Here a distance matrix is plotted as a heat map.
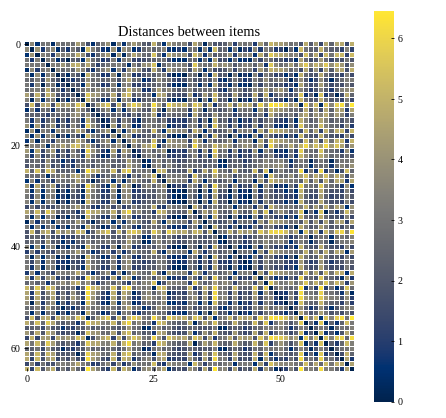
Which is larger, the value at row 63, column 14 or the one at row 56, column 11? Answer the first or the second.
the second
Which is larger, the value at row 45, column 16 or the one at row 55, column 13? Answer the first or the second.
the second
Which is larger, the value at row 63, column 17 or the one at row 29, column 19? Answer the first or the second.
the second
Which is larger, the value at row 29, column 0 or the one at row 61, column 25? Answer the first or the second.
the first
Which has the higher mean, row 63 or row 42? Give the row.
63
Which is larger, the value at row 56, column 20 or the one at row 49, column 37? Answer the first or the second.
the second
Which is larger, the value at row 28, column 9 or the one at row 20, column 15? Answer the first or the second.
the first
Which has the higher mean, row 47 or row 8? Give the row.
47
